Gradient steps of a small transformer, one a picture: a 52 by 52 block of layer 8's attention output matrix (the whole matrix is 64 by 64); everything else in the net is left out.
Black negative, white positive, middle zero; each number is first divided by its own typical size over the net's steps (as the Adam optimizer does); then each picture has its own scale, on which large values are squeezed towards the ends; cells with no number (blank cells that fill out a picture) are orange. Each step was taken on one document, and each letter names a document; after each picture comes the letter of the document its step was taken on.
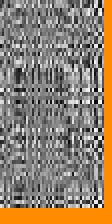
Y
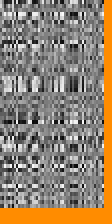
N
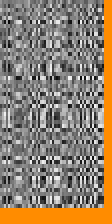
Y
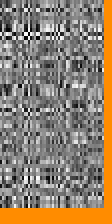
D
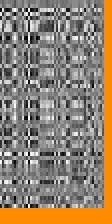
D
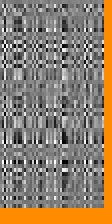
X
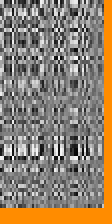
N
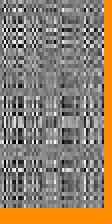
X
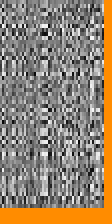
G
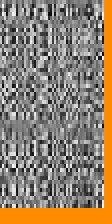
G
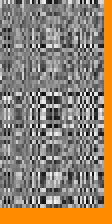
Y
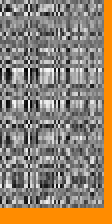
D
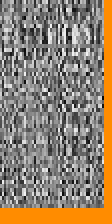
G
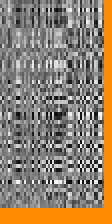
Y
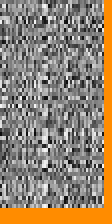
G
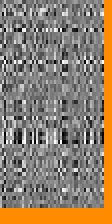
X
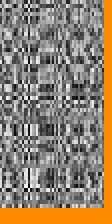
D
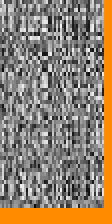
G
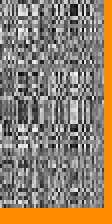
N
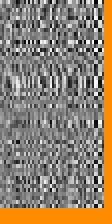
Y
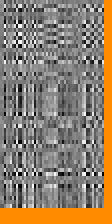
X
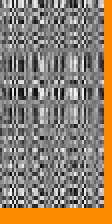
N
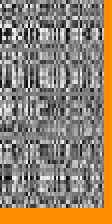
D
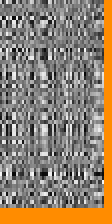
G
